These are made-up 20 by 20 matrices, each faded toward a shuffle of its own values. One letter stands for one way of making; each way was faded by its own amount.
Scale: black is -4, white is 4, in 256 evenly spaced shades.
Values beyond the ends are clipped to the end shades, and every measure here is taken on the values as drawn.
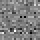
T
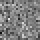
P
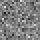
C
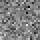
P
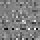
T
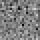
P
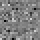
T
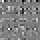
T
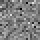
P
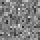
C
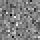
P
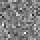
P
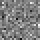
C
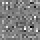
T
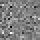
T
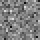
P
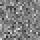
P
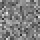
P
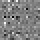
T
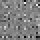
T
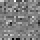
T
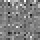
T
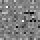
T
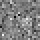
C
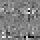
T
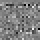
T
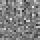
C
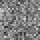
P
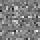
T
